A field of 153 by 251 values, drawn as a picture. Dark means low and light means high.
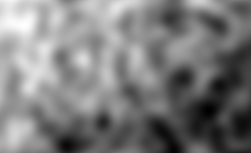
Mirror symmetry: none. Slope: up to the top left. Stripes: none. Grain: smooth. Ninth with the highest average: top left.
